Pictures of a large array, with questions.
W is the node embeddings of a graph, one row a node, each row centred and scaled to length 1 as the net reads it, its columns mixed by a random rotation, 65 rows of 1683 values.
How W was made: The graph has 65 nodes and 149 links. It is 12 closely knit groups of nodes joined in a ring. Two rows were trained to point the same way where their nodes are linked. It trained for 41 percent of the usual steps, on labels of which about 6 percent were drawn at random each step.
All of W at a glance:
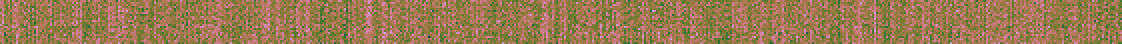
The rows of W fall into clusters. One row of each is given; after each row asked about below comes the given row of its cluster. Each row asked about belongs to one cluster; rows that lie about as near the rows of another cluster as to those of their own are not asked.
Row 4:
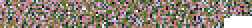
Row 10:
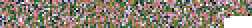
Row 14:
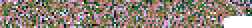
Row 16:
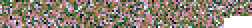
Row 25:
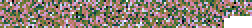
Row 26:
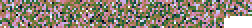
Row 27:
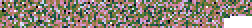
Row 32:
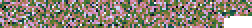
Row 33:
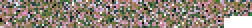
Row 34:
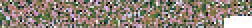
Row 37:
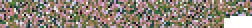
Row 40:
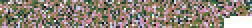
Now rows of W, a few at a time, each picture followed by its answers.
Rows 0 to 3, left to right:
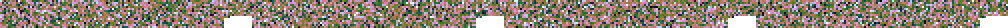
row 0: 37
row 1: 32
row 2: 27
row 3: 27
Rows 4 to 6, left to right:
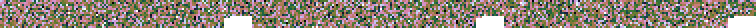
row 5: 25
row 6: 33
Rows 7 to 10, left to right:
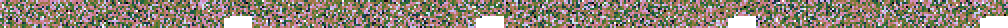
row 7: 4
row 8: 16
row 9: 27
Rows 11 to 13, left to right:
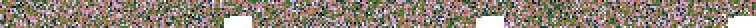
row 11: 37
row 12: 40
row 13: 33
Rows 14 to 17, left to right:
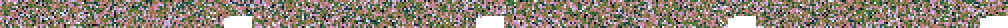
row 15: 26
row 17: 40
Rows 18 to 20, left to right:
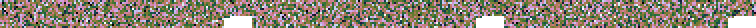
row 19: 4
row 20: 32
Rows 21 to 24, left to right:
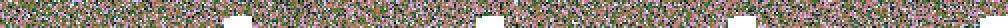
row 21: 14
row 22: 33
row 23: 27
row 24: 40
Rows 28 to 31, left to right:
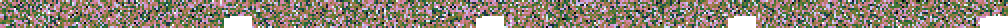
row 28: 37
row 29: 40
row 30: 33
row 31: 14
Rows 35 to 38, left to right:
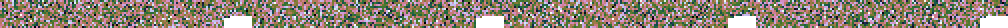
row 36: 4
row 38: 4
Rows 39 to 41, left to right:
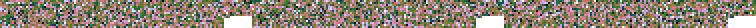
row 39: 40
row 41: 16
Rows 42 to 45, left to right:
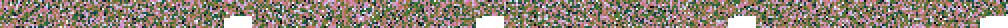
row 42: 25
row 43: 37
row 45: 40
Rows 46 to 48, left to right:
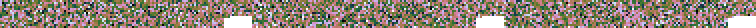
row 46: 27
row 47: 26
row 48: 25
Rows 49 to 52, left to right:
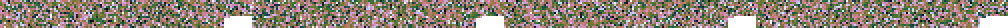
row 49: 26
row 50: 25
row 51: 25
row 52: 16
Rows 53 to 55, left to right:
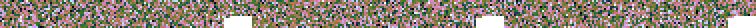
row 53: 10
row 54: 34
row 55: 25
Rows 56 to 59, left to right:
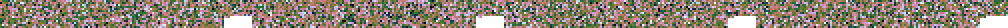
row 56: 34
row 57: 26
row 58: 32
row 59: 16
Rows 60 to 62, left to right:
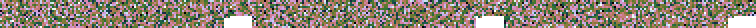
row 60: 32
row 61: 10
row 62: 34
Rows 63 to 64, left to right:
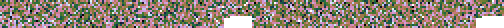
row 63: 16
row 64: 27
